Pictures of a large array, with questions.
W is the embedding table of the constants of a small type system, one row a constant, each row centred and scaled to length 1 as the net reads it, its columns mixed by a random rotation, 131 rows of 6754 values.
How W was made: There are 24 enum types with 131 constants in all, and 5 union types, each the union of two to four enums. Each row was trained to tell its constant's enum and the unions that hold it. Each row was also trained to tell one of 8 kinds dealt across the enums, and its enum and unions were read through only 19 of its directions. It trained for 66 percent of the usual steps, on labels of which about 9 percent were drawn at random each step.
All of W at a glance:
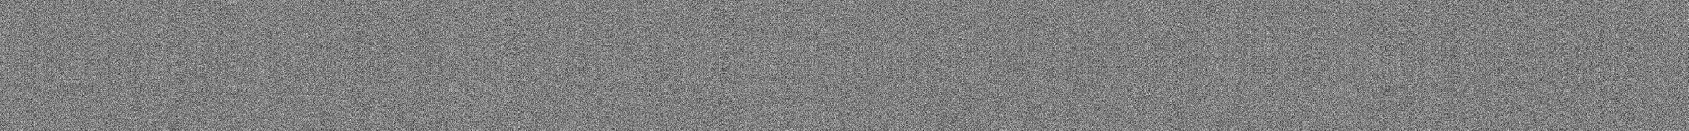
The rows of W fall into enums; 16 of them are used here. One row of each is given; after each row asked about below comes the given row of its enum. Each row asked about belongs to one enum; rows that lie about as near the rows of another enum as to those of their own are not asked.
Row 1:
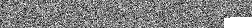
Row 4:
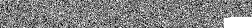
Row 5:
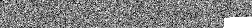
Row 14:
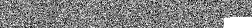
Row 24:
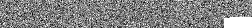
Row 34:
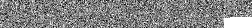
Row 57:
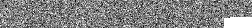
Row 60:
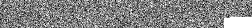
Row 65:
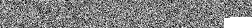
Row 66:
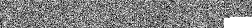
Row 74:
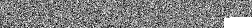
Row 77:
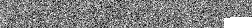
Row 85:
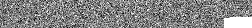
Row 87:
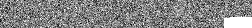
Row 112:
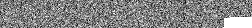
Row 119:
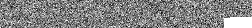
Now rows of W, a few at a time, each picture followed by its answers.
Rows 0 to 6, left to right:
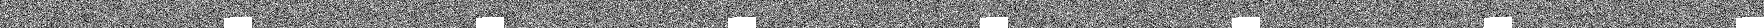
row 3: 1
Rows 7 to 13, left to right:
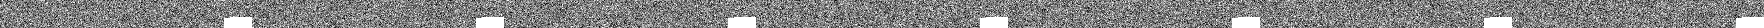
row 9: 14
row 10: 87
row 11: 24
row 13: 74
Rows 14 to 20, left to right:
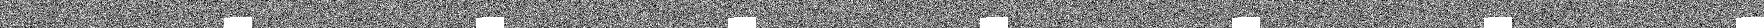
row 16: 112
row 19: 5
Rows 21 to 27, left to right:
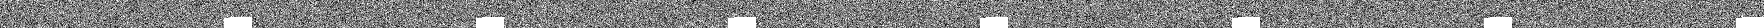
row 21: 4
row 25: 87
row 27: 74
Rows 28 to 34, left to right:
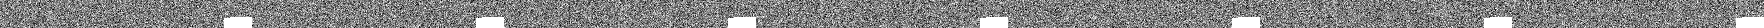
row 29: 112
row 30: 112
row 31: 57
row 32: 65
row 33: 87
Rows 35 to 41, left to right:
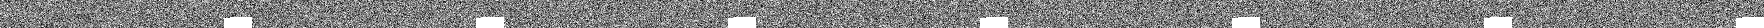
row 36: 4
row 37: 34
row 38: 57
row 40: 60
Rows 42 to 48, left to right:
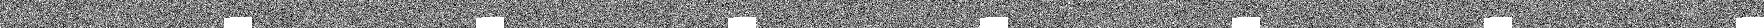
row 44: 24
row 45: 34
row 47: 85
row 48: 85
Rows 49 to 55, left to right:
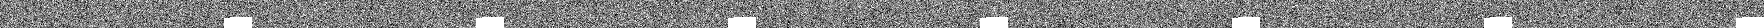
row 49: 85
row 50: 34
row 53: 24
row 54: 87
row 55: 34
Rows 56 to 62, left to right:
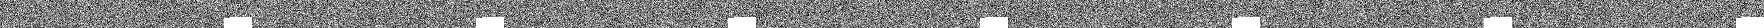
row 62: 74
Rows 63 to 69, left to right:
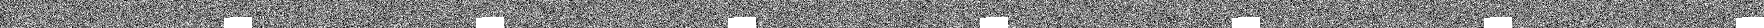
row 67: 85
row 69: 119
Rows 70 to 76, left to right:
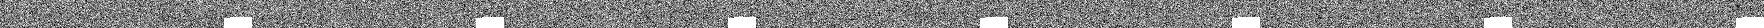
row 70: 24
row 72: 60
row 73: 14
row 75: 87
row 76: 112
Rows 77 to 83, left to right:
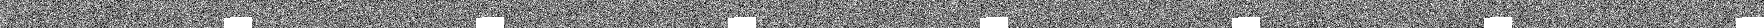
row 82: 24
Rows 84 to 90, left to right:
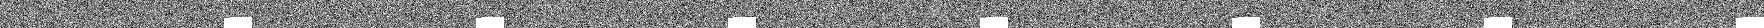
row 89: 34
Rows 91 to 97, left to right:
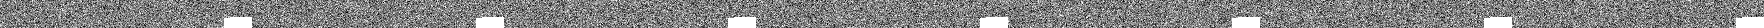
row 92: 74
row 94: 14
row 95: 34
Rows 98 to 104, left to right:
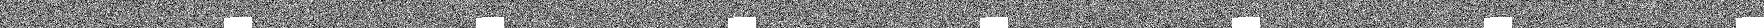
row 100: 74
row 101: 74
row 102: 87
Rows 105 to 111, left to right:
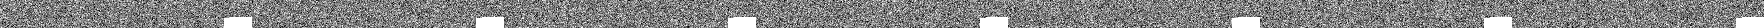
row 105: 5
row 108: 85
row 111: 112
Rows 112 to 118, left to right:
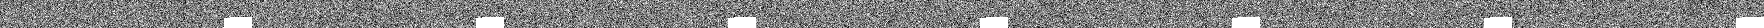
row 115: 119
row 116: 14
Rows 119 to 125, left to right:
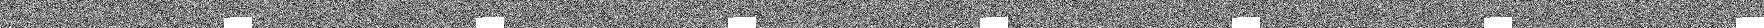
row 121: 5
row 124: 1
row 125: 5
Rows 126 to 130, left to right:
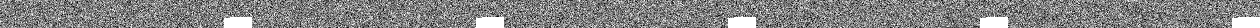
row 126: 65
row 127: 112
